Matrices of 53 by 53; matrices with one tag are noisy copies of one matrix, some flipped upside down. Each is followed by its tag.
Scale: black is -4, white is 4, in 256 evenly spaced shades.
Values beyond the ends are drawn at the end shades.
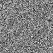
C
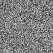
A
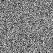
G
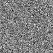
C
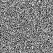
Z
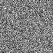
G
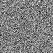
Z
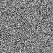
Z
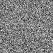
A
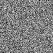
G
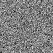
Z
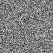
A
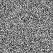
A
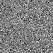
A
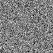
C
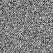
A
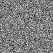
A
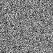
G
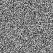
A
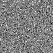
Z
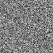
C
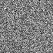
G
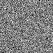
G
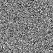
C
